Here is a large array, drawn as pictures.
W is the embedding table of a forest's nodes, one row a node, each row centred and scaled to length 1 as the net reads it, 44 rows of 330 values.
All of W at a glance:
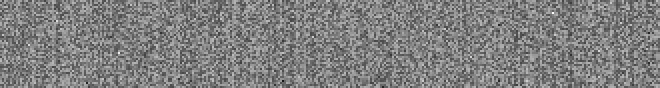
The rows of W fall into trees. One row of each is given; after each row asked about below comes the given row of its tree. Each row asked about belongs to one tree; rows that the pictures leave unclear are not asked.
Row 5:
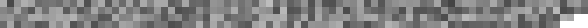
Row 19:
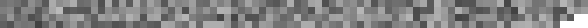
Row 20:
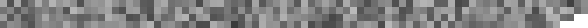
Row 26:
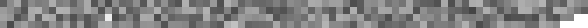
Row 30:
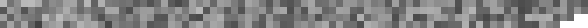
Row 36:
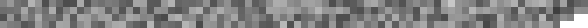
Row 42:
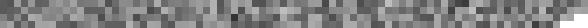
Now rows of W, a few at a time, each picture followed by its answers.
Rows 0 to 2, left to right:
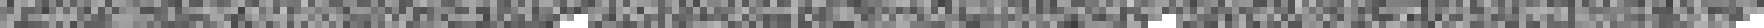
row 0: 5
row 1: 26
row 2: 19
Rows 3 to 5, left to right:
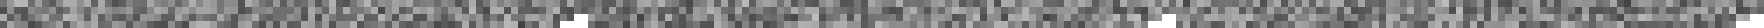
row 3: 30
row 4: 19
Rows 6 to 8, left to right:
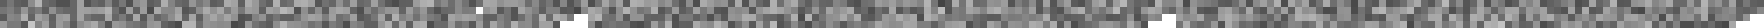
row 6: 36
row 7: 26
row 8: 5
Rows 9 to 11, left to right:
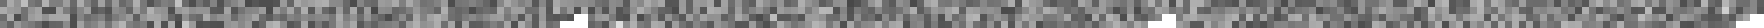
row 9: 26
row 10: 19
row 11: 5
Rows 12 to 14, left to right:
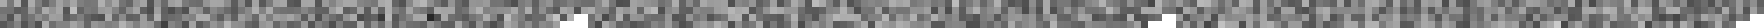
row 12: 20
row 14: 30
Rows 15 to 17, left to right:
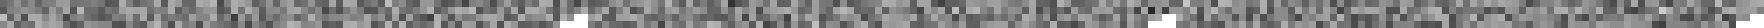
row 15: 42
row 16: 26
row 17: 26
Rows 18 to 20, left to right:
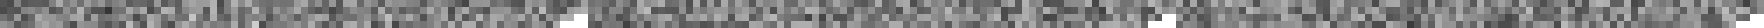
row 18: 42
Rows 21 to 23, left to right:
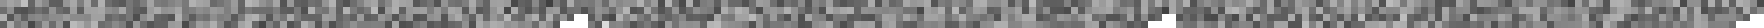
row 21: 30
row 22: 26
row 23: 19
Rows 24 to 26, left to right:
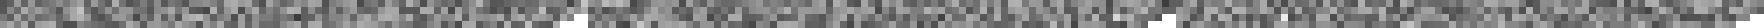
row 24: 42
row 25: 30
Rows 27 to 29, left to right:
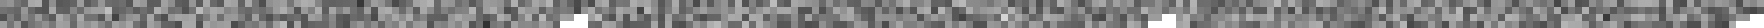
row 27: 36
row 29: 5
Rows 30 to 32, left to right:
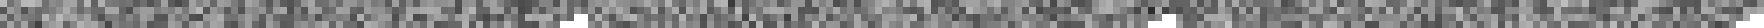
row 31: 26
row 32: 42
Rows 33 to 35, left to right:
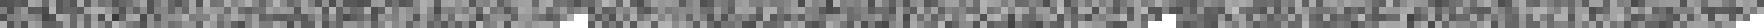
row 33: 36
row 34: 30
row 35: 19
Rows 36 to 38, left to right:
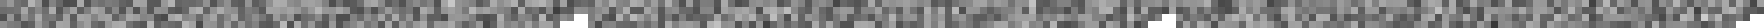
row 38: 30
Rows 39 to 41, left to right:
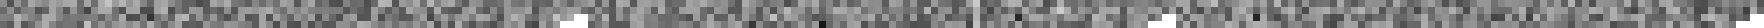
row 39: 20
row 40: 20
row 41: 30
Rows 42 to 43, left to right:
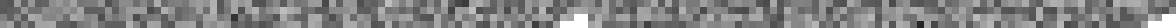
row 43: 5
